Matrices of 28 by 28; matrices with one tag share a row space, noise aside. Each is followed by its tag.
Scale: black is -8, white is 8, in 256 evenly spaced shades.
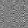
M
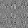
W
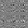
M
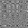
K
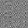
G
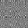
G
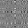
W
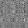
M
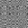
K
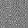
G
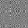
G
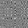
W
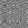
K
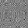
G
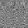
M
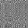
G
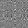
W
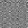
K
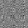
M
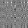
W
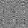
M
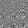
M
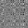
M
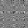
M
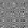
M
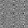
M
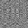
K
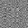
K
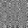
K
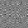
K
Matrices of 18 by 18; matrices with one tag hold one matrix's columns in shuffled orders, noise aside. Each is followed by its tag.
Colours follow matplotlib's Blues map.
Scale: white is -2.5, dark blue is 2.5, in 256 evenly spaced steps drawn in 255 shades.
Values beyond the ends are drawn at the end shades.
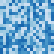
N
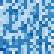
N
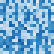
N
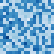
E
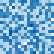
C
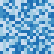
C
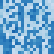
N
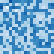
E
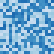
E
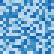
C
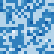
E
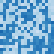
N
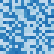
C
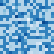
C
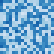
E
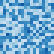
C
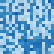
N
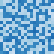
C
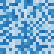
C
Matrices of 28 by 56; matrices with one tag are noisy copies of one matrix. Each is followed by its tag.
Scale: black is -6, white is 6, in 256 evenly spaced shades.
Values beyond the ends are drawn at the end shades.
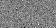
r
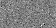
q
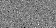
r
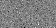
r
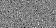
r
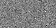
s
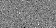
r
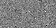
s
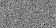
q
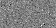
q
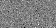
r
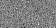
r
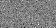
r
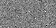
s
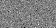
r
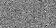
s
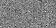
s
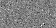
q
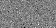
r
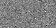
s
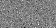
r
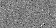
q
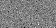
r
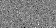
r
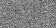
s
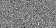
r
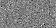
q
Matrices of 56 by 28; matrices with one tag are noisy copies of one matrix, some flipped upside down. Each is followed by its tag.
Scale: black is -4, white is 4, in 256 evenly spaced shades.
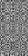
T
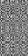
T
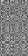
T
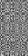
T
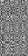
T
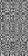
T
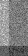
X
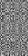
T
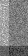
X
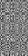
T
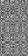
T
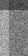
X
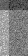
X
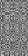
T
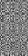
T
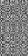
T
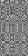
T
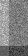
X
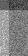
X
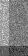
X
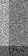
X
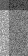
X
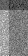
X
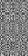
T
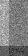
X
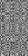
T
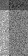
X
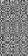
T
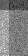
X
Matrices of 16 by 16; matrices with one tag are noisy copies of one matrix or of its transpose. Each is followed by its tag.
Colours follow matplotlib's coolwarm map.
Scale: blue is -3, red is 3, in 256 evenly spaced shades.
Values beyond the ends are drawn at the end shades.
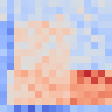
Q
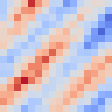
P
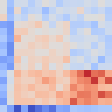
Q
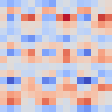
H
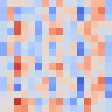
H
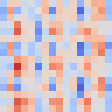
H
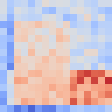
Q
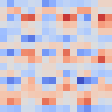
H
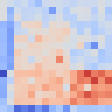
Q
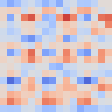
H
